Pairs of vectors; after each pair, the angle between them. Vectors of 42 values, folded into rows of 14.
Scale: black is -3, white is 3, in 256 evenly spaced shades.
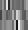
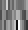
nearly parallel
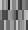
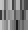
orthogonal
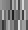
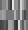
partly aligned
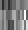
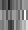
nearly parallel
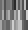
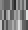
nearly parallel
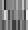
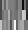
partly opposed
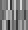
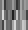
orthogonal
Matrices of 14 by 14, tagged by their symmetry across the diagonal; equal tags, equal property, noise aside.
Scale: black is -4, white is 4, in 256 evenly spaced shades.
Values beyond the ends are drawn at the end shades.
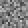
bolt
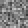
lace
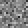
bolt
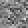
bolt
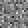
lace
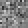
lace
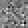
lace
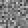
lace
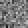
bolt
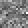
bolt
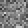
bolt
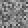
lace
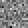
bolt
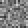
lace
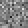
bolt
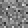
lace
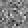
lace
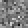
bolt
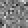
lace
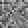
lace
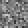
bolt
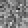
bolt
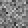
bolt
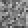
lace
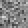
bolt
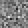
lace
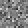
lace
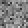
bolt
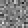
lace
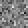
bolt
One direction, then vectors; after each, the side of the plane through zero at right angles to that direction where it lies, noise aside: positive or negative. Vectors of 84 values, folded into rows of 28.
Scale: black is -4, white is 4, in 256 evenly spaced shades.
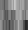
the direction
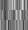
positive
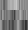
positive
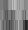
positive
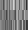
positive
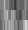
negative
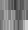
negative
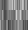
positive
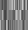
positive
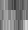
negative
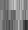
positive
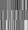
negative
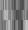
negative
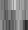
positive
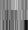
positive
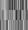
negative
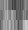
negative
